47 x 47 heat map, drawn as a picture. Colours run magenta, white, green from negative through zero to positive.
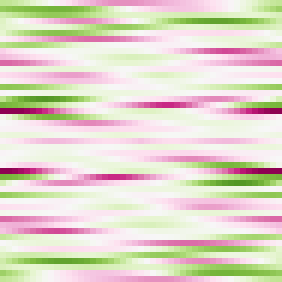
Symmetry: a half turn. Slope: none. Grain: streaks across.
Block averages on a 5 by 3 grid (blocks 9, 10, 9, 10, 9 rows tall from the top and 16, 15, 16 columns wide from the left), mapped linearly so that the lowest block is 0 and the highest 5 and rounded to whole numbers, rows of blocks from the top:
524 / 220 / 212 / 022 / 425
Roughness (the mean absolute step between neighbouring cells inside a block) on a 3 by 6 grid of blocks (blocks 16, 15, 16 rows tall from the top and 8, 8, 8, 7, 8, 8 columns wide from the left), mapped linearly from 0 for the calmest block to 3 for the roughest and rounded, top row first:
2 2 1 0 1 1
3 2 1 1 2 3
1 1 0 1 2 2
